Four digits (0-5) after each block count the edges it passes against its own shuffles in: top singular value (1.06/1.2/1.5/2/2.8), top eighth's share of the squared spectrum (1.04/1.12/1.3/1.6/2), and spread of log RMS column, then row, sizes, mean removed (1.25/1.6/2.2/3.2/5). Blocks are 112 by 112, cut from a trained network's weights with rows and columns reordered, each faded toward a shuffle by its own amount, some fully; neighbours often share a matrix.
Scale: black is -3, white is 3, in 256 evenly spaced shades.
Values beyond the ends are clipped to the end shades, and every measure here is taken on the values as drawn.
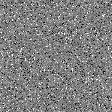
2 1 0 1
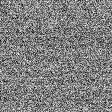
1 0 0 0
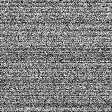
4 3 0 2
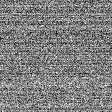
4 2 0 1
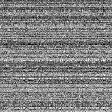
5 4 2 3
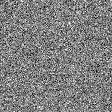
1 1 0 0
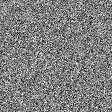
0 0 0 0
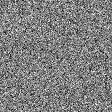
0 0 0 0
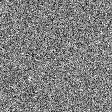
0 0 0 0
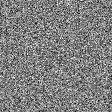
0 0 0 0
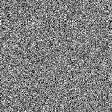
3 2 1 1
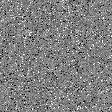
3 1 0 1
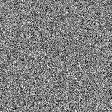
2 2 0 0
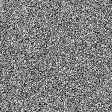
0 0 0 0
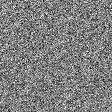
1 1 0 0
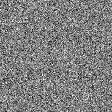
2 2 0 1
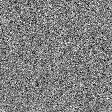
1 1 0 0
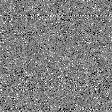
3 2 0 2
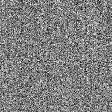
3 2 0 1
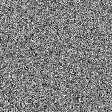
2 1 0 0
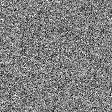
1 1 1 0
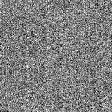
3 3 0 1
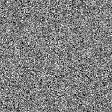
3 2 1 1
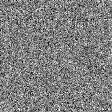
3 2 0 2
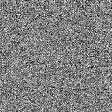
3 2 0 1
